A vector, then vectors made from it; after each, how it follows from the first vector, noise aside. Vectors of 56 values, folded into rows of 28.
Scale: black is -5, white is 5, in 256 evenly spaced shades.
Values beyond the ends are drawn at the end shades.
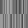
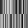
scaled up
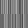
sign-scrambled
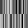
scaled up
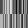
scaled up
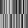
scaled up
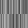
wrapped around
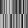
scaled up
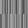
sign-scrambled
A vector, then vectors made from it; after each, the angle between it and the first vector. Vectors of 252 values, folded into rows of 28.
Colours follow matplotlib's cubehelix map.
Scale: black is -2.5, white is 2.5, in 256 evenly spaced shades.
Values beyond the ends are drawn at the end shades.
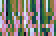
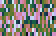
orthogonal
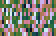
partly opposed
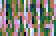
nearly parallel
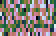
partly opposed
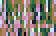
nearly parallel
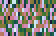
orthogonal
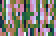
nearly opposite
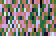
partly aligned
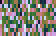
orthogonal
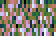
partly opposed
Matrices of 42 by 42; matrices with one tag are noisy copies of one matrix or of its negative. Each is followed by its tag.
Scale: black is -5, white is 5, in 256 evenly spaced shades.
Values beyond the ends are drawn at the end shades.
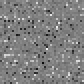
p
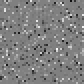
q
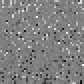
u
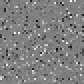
q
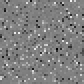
q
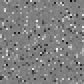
q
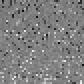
u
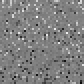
u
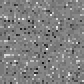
p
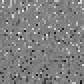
u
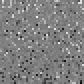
u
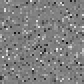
q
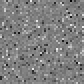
q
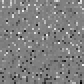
u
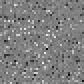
p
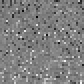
u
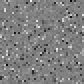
q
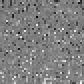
u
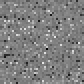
p
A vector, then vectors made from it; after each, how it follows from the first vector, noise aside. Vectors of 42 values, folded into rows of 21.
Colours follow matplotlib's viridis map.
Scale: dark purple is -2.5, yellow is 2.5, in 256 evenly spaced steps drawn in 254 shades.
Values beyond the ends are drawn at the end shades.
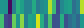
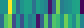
negated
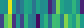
negated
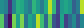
copied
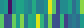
copied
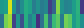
negated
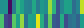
copied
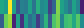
negated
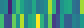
copied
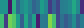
sign-scrambled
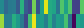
reversed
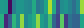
copied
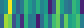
negated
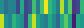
reversed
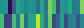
copied
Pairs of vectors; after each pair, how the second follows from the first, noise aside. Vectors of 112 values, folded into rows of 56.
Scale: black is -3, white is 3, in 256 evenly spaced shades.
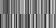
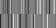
partly zeroed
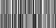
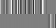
partly zeroed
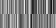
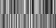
sign-scrambled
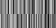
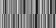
shuffled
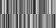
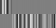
partly zeroed
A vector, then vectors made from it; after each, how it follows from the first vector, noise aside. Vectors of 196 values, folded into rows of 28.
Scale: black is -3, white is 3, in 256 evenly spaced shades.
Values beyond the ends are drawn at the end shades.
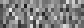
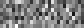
reversed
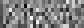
copied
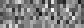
reversed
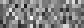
copied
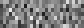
copied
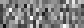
copied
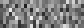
copied
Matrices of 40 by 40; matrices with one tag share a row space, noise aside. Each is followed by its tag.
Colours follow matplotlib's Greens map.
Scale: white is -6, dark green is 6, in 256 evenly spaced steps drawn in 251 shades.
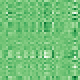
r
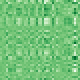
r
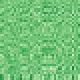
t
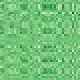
t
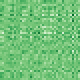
t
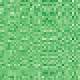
t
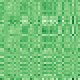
t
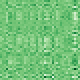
r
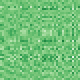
t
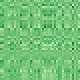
t
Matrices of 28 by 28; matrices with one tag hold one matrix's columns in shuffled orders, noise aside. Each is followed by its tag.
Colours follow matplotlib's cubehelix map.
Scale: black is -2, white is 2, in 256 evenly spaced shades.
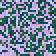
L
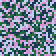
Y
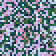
L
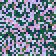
Y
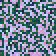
L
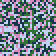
L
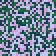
L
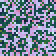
L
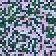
L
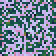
L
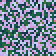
Y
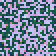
L
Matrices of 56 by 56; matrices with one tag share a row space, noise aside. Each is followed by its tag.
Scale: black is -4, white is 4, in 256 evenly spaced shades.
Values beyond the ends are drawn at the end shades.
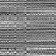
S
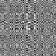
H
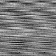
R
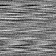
R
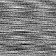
R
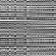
S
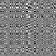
H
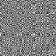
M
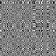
M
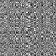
H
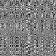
H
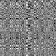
H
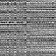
S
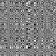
H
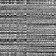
S
